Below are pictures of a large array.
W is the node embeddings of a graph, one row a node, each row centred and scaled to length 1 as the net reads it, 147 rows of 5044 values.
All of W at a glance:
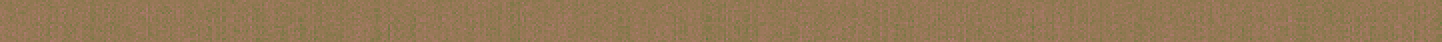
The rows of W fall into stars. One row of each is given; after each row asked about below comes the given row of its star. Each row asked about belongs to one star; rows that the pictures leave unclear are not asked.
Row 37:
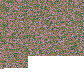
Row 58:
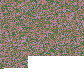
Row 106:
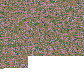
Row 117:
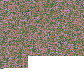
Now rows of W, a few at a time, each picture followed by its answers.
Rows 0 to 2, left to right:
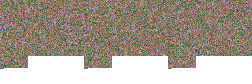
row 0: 58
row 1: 117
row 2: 106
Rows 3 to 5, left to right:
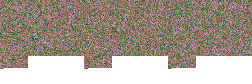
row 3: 37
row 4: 37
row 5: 106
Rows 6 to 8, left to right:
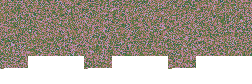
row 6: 117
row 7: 58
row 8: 106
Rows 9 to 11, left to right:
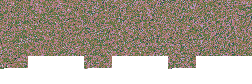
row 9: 117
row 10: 117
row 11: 58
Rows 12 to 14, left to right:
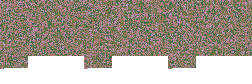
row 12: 58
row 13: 37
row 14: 37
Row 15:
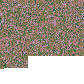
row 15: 58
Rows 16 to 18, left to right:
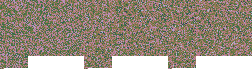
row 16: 37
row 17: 58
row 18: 117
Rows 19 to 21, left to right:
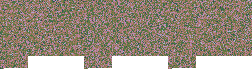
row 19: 106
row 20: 106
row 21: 58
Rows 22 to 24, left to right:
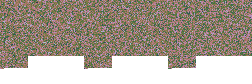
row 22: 37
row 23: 58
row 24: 106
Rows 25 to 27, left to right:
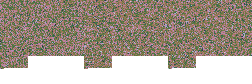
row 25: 106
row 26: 117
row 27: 117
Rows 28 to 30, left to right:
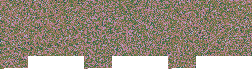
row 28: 106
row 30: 37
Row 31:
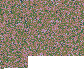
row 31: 117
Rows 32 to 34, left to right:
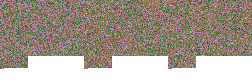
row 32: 58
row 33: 58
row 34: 106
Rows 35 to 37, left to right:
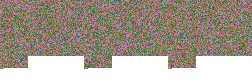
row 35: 58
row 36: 58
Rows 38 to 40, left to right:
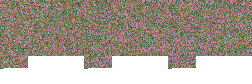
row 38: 106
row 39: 106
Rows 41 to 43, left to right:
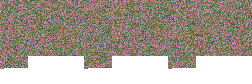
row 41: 58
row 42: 117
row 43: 117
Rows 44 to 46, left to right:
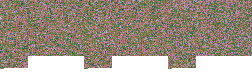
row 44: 106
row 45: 106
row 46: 37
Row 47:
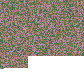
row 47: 106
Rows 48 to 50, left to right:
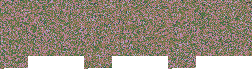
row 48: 117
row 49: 58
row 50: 117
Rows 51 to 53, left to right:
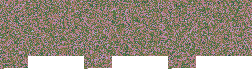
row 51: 58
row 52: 106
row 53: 106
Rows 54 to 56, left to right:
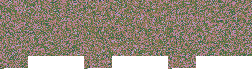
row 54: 37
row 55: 37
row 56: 106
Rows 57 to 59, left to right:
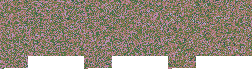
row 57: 117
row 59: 58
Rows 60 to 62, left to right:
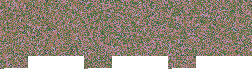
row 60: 37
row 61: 58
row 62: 37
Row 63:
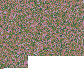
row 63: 58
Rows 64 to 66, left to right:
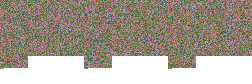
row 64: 58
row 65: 117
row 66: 58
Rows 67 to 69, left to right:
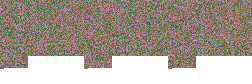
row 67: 58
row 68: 37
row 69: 37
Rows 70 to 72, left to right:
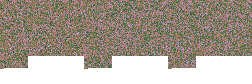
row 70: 37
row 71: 58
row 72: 37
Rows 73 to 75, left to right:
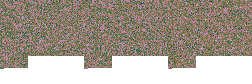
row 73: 37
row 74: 58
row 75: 106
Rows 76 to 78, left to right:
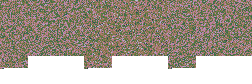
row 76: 58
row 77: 117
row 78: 58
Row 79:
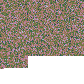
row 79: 106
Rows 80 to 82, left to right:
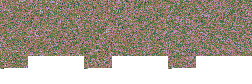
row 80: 117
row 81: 106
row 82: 106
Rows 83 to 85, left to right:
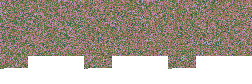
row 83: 58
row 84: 37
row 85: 58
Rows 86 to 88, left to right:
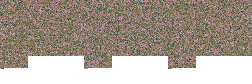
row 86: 117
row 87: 117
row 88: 106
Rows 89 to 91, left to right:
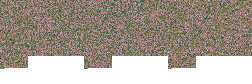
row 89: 117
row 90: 37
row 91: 37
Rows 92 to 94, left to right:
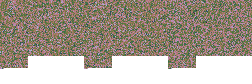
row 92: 37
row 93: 37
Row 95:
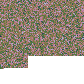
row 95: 106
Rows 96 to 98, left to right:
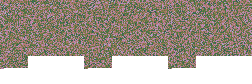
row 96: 58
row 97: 37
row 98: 58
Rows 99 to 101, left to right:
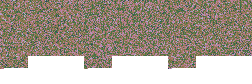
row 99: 58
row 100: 106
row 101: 37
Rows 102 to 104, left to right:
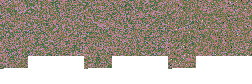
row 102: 37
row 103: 37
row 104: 117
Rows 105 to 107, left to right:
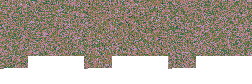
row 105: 58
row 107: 37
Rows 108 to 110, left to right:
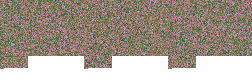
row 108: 106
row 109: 58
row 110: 37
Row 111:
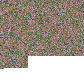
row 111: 58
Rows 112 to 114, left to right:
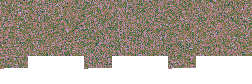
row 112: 58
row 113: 37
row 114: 106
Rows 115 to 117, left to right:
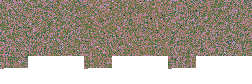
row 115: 37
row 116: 37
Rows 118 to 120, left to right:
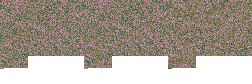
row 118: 37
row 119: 37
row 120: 37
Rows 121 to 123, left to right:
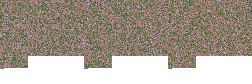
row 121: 117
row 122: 58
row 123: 117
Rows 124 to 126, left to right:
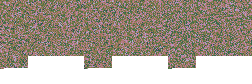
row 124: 58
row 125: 37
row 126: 58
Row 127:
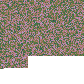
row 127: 106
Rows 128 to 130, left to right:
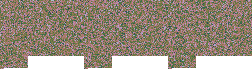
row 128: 117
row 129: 58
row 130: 58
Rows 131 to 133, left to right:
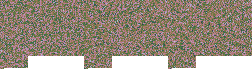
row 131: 117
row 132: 37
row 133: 58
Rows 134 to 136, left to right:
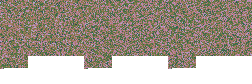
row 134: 58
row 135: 58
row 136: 58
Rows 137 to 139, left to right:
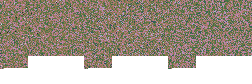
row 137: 37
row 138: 37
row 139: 37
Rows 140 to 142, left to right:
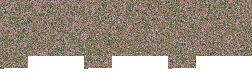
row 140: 117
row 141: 117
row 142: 37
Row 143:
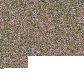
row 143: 106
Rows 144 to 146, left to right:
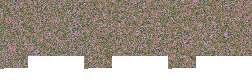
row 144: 37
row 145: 37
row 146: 58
